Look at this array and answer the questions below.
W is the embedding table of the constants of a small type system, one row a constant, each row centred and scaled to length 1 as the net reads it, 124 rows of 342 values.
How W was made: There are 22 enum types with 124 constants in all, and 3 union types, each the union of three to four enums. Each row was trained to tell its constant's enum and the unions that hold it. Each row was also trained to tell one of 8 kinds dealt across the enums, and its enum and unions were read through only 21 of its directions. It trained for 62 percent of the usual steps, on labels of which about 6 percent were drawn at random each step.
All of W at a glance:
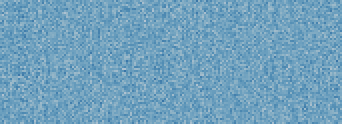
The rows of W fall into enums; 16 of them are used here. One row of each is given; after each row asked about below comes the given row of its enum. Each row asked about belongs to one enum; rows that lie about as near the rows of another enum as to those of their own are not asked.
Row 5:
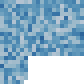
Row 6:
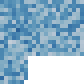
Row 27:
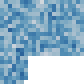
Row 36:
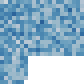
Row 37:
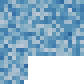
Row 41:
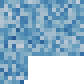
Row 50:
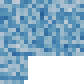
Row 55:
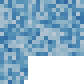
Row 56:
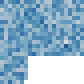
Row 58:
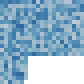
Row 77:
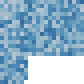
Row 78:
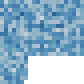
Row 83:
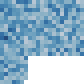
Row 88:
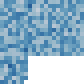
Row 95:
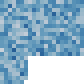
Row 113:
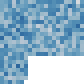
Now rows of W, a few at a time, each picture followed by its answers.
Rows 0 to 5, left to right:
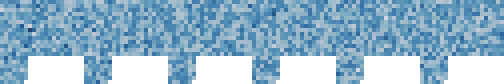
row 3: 27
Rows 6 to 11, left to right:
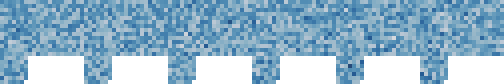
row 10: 27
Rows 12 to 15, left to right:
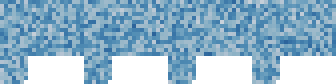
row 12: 5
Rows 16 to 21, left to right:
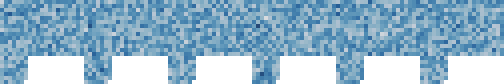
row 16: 5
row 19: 58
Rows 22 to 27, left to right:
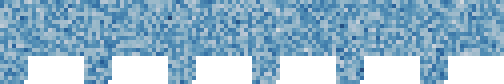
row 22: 41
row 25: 37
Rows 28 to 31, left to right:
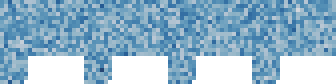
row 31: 88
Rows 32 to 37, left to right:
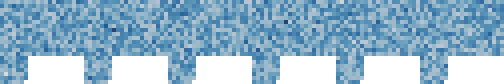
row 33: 50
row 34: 27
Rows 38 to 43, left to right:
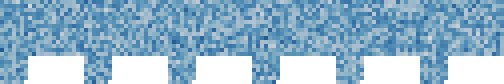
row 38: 50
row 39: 88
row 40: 5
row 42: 50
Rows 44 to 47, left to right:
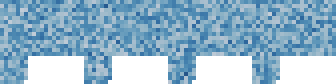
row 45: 36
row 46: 27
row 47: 58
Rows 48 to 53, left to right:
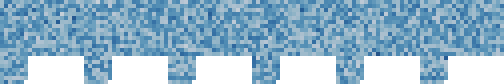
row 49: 77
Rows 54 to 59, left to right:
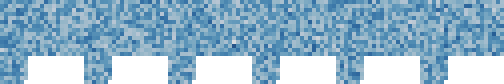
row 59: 78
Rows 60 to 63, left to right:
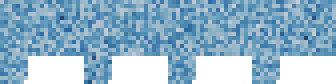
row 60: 77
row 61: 78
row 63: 77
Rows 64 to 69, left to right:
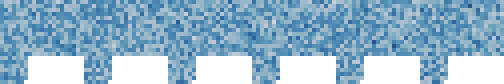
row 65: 88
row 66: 83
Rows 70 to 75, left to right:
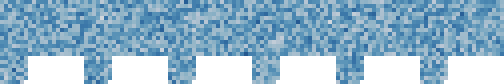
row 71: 77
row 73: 50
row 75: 58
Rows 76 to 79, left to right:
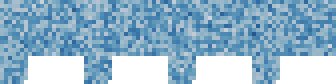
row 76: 5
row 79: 58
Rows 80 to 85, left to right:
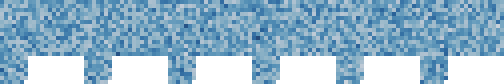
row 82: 58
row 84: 37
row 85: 88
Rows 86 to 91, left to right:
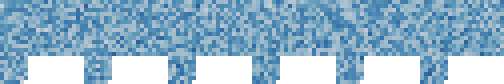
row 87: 37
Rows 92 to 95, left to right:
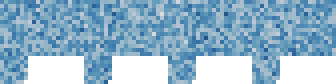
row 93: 6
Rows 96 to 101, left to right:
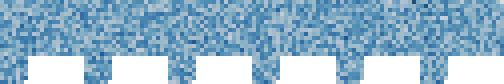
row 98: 6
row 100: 50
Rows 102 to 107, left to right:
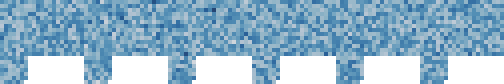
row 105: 5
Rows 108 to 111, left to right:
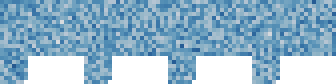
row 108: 27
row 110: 41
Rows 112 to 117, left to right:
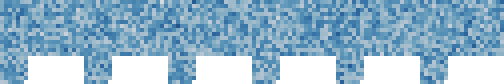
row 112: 6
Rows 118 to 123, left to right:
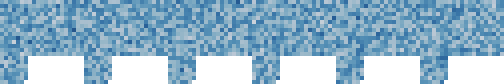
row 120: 88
